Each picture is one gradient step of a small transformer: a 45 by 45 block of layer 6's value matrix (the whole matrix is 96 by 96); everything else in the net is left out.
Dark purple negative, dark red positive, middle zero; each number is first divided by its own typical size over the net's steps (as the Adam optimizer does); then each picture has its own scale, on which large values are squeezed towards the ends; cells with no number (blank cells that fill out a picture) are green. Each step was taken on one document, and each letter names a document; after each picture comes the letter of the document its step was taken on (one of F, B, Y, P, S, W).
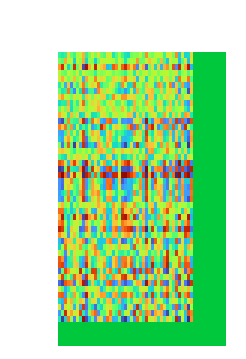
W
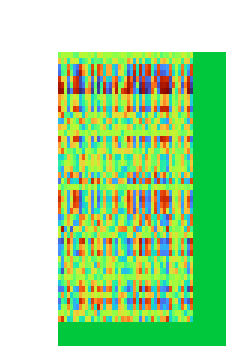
W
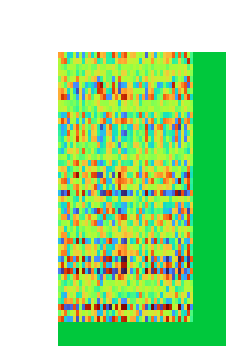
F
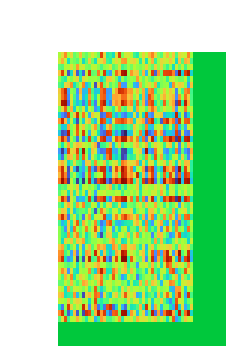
F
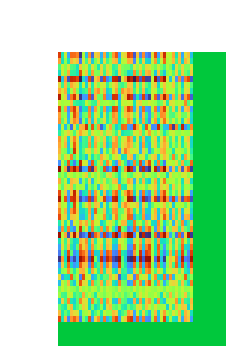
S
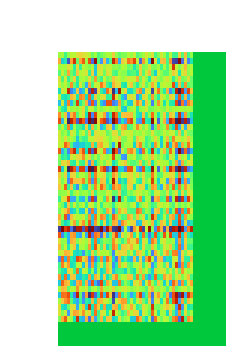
S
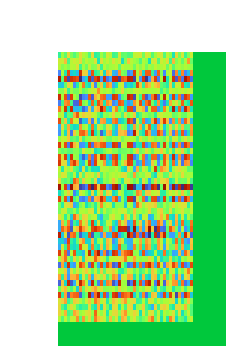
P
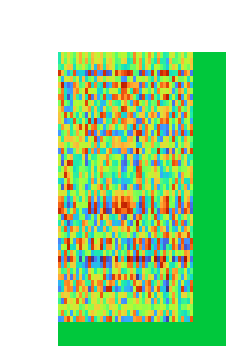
P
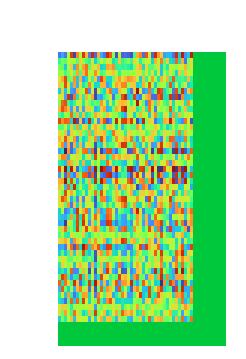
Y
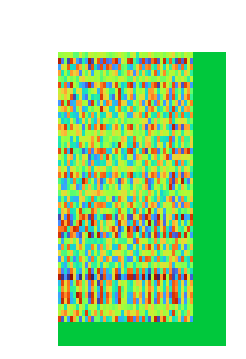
S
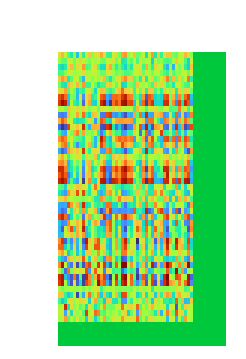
F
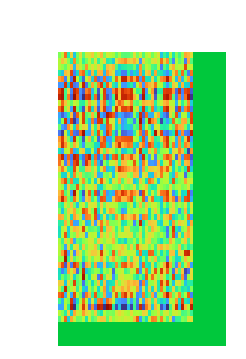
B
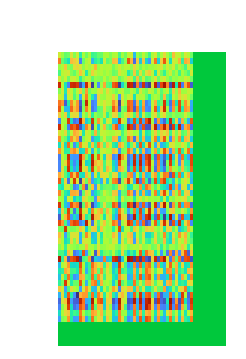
W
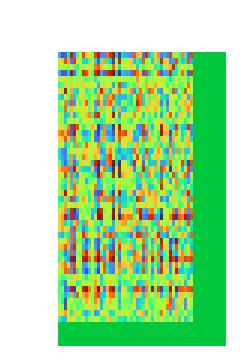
B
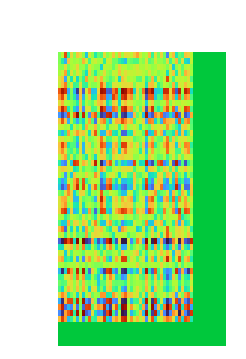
F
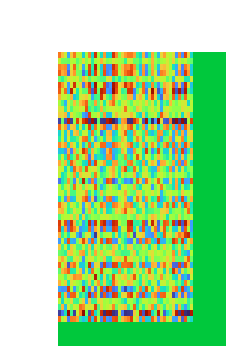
P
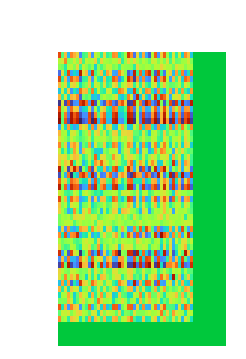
S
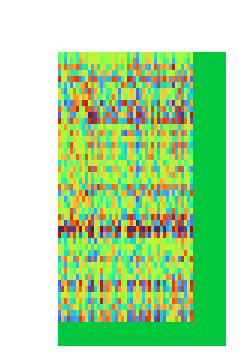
S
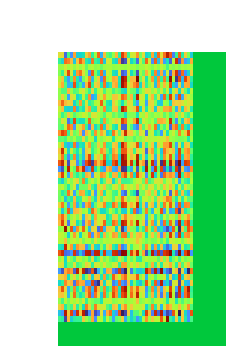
F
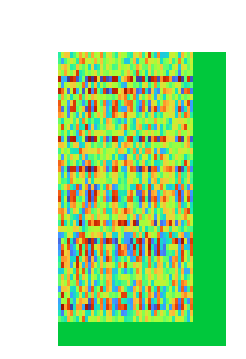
P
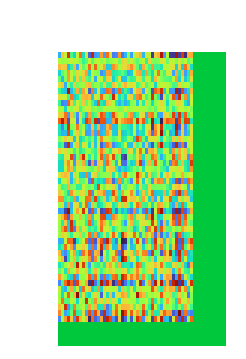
Y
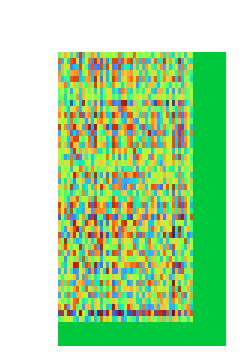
P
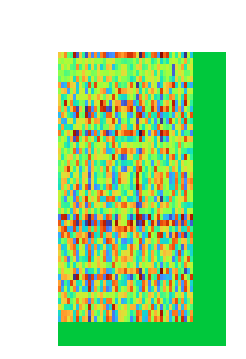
Y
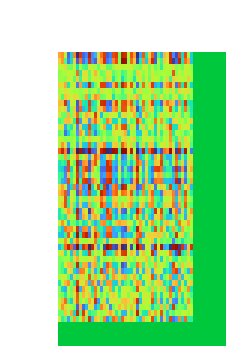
Y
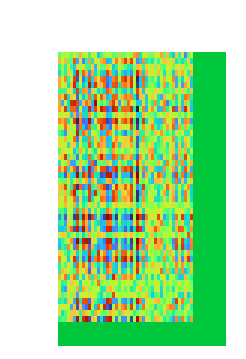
Y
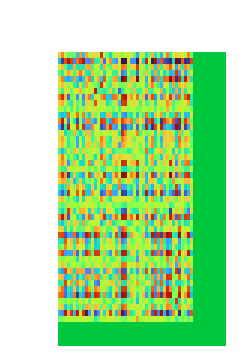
F
